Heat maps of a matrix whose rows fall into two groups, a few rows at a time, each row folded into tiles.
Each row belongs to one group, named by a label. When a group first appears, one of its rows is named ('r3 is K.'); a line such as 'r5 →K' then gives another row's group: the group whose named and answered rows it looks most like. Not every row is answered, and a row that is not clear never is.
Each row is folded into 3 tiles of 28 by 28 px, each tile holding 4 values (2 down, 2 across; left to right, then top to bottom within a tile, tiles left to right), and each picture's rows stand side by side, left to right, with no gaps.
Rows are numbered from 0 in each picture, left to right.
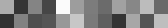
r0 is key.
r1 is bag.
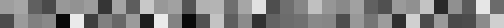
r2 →bag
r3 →key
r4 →key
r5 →key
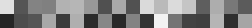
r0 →key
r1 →key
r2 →bag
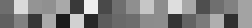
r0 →bag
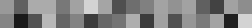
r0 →bag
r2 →key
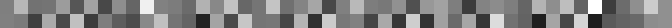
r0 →bag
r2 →bag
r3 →bag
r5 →key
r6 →bag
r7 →key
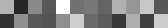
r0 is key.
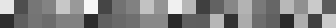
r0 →key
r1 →key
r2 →key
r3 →bag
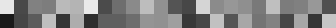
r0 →key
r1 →key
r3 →bag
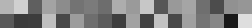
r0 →bag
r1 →bag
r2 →key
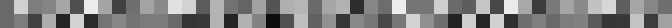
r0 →bag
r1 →key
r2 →bag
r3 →bag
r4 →key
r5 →bag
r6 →key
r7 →bag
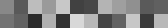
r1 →bag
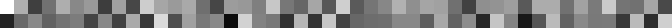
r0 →key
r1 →key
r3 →bag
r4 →key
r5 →key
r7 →bag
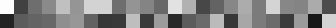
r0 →key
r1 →bag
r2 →key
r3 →bag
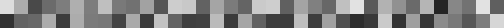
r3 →bag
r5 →key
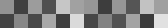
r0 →key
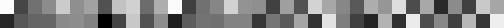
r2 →key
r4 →bag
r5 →key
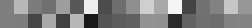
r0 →bag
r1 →key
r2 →key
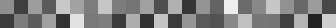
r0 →key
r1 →bag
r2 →key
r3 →bag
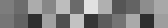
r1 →key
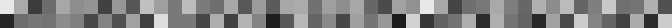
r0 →key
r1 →key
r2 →bag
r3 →bag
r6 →bag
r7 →bag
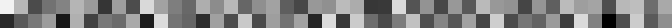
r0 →key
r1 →key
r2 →bag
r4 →key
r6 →key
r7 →bag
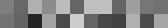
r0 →bag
